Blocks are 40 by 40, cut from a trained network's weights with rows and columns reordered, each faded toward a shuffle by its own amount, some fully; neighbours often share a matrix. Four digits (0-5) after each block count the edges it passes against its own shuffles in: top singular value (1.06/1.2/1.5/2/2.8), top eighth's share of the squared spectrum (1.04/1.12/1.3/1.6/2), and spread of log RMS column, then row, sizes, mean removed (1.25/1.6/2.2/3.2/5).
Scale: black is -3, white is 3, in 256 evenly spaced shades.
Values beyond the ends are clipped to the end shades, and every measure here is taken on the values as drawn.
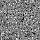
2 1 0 0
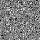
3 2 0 0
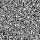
1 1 0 0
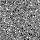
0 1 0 0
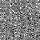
3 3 1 1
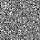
3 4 2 2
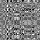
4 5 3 2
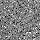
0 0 0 0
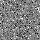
1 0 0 0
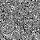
1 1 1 0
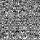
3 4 2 1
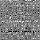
3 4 2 2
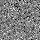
0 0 0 0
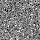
0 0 0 0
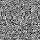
3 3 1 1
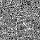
2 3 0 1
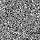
1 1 0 1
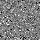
2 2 0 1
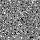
0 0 0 0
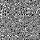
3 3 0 2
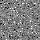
2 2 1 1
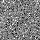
0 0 0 0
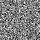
0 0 0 0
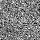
1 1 0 0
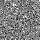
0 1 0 0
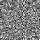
3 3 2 0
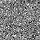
2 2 0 0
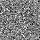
1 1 0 0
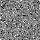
1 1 0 0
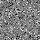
2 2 0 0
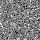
0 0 0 0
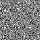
3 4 2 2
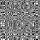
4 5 2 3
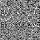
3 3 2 1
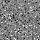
1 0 0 0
